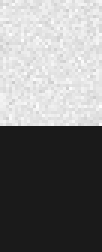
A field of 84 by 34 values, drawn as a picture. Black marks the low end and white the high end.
It is made of 2 by 1 panels. Panel 1,1: very high, fine-grained, faint in contrast. Panel 2,1: very low, flat.
